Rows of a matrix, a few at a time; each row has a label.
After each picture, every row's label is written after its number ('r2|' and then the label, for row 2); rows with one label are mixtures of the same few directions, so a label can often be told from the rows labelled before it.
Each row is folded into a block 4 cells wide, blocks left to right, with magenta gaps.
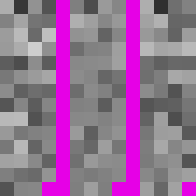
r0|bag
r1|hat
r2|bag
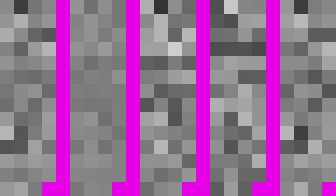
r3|hat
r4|bag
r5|bag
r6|bag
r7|hat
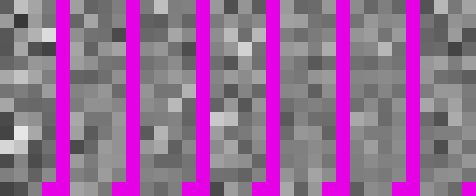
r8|hat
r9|hat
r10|hat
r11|bag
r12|bag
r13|bag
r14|bag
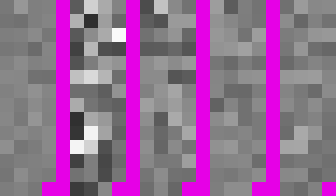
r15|bag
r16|hat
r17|bag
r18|bag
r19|hat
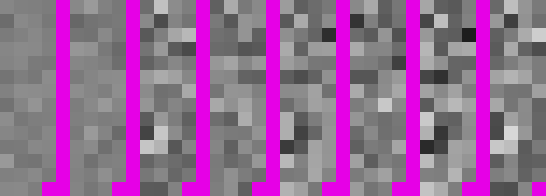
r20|hat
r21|hat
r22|hat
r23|bag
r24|hat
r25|hat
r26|hat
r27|hat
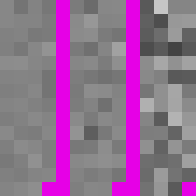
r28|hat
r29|hat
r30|bag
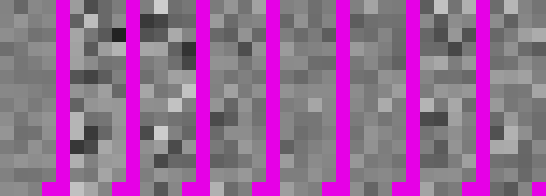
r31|hat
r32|hat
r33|hat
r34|bag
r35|hat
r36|hat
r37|bag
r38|hat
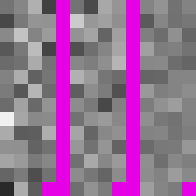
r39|bag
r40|hat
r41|hat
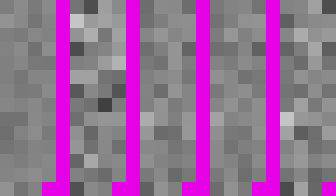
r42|bag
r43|hat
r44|bag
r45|bag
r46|bag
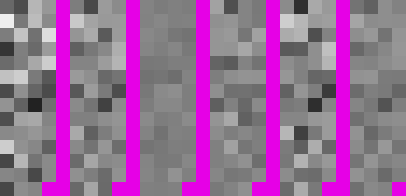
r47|hat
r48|hat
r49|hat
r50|bag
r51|hat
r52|hat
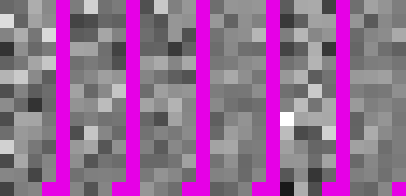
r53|hat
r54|hat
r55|bag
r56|hat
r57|bag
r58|hat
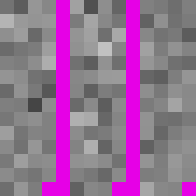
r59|hat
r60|bag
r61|hat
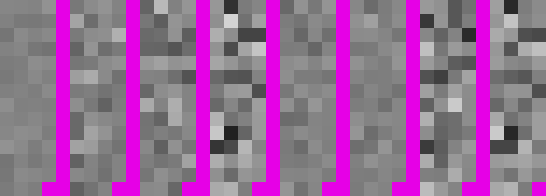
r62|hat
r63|hat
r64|bag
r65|hat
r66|bag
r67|hat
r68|hat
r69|hat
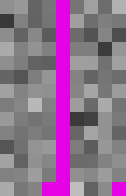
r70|hat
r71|bag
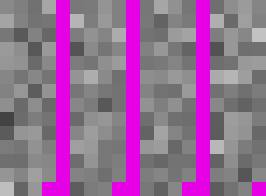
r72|bag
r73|hat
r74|hat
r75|hat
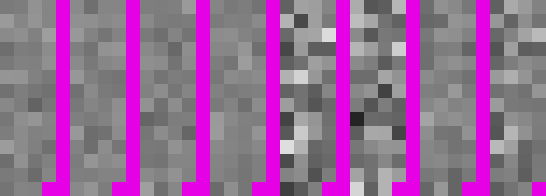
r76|hat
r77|hat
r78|bag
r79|bag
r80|hat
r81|bag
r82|bag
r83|hat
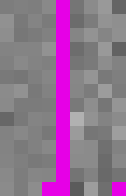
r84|bag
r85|bag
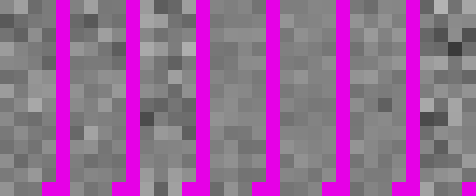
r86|hat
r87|hat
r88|bag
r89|bag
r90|hat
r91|hat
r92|bag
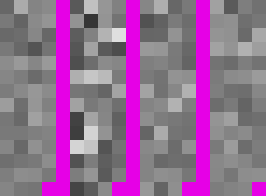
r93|bag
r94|hat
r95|hat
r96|bag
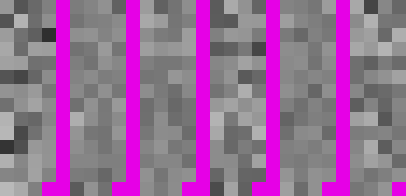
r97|hat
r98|bag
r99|bag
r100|bag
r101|bag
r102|bag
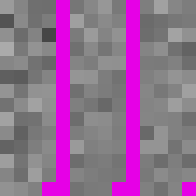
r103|hat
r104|hat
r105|hat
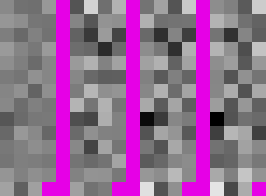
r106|bag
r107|bag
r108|bag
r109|bag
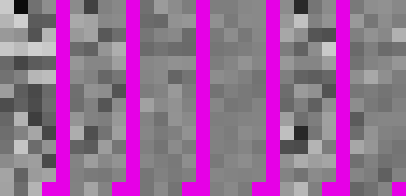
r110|bag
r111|hat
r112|bag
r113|hat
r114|hat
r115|hat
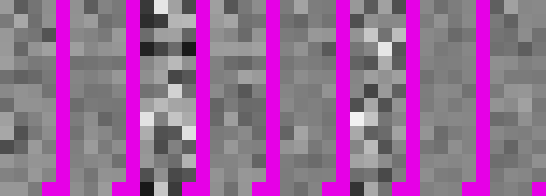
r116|hat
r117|bag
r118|bag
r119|bag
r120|hat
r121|bag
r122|hat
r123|bag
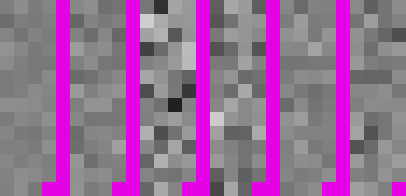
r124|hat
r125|hat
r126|hat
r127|bag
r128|bag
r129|hat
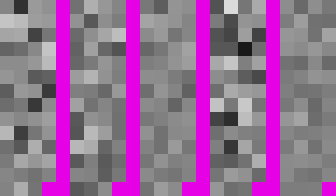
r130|hat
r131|hat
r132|hat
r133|bag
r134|bag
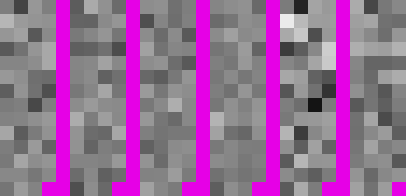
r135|hat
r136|bag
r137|hat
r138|bag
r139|hat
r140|bag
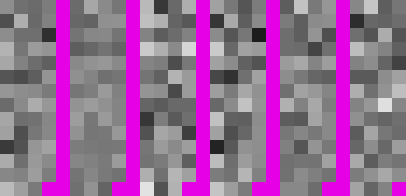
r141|hat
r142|bag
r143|bag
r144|hat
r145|bag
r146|hat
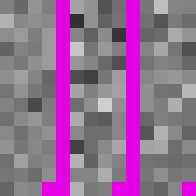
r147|hat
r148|hat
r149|hat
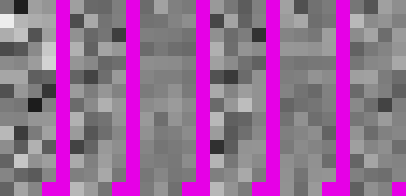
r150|hat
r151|hat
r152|bag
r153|hat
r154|bag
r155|hat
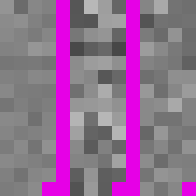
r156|bag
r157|bag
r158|hat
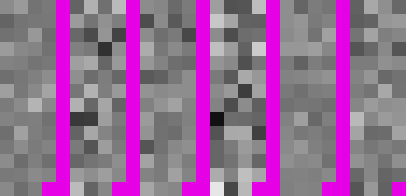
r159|hat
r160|bag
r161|hat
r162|bag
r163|bag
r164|bag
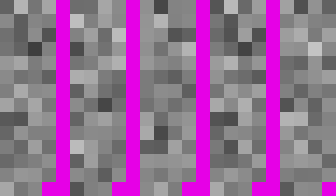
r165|bag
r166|hat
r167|hat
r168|bag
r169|bag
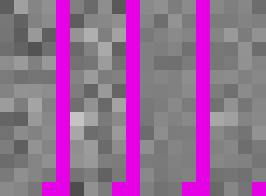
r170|bag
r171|bag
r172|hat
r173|bag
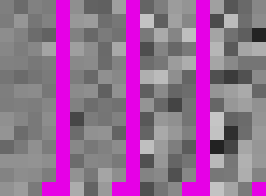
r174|hat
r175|bag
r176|hat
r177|hat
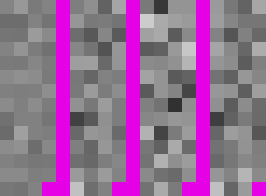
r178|hat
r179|bag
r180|hat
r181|bag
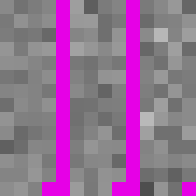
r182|hat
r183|bag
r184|bag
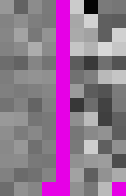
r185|bag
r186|bag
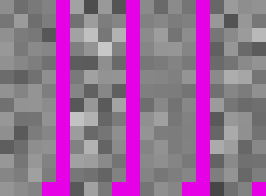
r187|hat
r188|bag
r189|bag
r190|hat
